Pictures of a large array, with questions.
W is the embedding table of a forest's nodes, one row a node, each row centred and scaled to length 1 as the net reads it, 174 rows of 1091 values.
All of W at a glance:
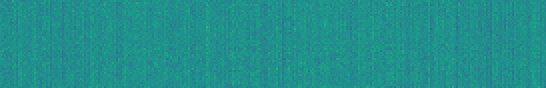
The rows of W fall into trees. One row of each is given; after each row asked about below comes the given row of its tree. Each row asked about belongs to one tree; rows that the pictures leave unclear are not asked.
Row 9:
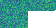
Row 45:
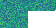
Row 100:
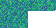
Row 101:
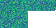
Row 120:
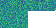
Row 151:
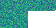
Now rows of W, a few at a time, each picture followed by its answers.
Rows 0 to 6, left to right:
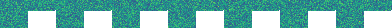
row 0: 120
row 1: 151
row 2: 120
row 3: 151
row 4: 101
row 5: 9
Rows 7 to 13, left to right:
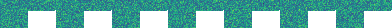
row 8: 45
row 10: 9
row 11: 9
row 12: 120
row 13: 100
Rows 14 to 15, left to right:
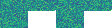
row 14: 151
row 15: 100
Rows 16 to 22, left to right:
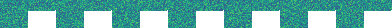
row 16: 9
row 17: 151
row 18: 151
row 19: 45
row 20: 9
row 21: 151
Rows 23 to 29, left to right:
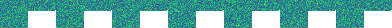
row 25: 101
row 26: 151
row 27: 100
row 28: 151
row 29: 9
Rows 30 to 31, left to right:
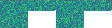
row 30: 9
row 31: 9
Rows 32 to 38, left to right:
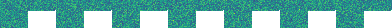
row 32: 45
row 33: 45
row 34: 101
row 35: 101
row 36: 45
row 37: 120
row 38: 45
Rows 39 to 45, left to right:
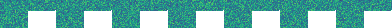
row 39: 9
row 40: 151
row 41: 120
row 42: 120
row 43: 45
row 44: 151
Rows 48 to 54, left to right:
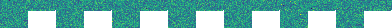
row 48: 151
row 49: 120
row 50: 151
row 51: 151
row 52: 151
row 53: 101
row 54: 45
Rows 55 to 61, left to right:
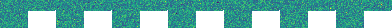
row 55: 151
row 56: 45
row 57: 101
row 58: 120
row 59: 45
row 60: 9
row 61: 151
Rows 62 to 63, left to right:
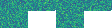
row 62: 120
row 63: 45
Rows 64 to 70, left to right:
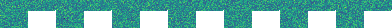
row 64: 101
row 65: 100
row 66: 45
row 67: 120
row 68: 101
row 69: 100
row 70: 151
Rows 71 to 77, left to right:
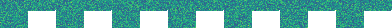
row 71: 120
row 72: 101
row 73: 45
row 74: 9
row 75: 101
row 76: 9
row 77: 45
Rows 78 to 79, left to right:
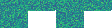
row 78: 101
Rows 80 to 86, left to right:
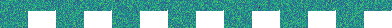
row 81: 120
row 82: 45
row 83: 9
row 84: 100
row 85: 151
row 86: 120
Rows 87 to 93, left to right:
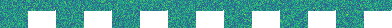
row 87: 151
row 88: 9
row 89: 100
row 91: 101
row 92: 101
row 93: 120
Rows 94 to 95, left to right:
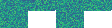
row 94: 45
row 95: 151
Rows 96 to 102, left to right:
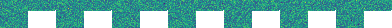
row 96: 151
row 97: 151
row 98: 151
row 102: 101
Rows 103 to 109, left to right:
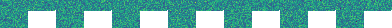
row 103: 100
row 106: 9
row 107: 9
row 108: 120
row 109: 120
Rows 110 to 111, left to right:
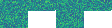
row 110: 9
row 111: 151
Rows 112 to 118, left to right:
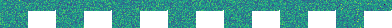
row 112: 45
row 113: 9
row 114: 9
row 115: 120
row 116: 100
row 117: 45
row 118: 100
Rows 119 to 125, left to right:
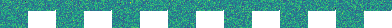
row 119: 100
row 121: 100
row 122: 151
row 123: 9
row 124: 45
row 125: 45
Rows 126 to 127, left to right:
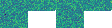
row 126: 100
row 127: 45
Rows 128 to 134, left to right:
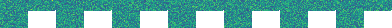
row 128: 45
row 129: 9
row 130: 45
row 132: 151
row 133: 151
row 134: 9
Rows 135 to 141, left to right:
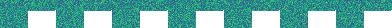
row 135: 120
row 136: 120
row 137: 9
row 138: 120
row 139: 9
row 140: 151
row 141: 9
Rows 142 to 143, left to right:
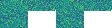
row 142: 151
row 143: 151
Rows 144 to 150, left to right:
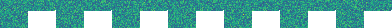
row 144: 100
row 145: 9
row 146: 9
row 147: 9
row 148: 9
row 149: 9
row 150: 45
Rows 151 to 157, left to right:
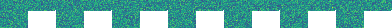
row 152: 120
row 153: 9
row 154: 151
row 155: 101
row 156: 101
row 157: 9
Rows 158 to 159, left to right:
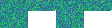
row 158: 151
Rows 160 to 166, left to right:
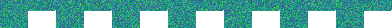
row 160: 151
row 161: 9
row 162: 120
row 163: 45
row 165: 120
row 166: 45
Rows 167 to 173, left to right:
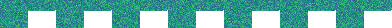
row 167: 9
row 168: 9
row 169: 151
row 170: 120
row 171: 45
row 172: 45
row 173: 151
